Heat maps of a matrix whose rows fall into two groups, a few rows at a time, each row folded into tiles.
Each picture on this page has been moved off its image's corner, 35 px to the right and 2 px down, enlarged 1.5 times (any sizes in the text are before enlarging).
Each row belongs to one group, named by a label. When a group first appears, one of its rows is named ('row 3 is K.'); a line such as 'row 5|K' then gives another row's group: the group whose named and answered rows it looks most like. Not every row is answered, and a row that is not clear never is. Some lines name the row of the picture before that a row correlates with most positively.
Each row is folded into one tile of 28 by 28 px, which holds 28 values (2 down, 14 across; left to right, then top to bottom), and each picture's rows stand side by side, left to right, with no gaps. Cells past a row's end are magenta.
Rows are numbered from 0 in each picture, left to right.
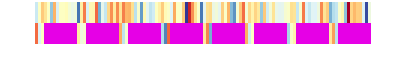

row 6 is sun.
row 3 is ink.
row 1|sun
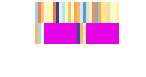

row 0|sun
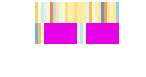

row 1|ink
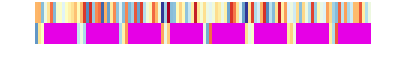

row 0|sun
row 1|ink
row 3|sun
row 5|sun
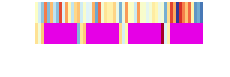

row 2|sun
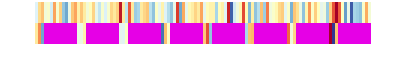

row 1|sun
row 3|sun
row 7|sun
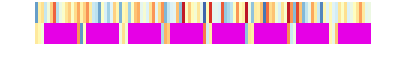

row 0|sun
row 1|sun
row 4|sun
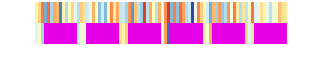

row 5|sun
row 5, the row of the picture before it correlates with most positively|4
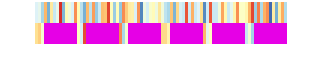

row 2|sun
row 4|sun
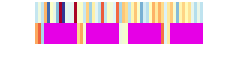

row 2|sun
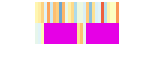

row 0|ink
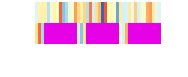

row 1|ink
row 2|ink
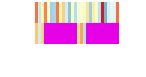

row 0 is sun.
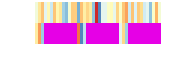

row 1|sun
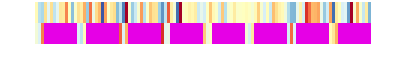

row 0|ink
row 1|ink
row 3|sun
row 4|sun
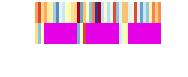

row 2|sun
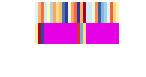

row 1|sun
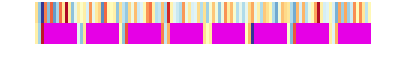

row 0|ink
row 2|ink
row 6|ink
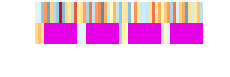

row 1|ink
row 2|sun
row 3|ink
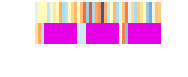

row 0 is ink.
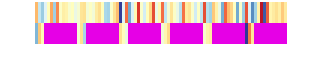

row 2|sun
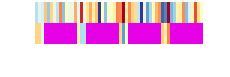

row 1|sun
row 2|sun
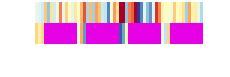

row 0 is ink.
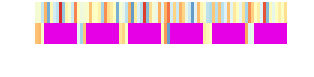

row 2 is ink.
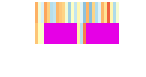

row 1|ink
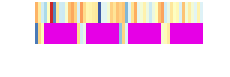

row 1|sun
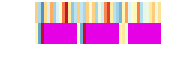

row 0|ink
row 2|sun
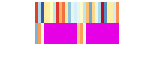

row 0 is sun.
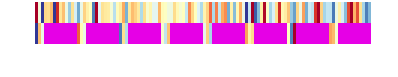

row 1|sun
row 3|ink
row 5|sun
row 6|ink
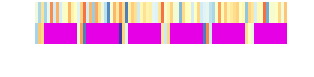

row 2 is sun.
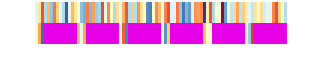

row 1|ink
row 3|sun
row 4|sun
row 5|ink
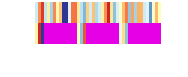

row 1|ink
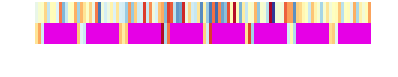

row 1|sun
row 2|ink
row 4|ink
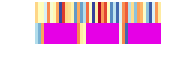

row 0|ink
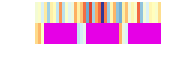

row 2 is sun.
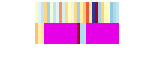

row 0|ink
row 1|sun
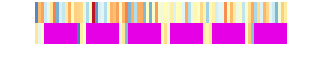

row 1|sun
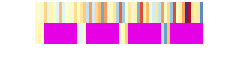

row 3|ink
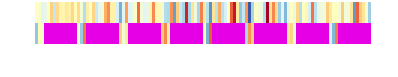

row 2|sun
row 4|ink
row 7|ink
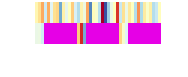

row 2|sun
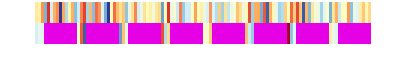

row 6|sun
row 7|sun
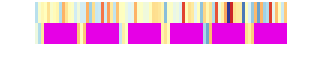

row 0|ink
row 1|ink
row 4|ink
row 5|ink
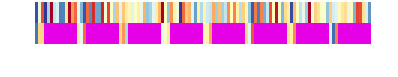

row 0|sun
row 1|ink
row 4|ink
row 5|ink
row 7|ink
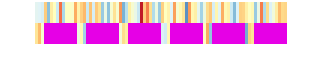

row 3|ink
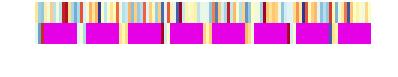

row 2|ink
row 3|sun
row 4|ink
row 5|sun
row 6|sun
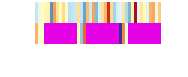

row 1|ink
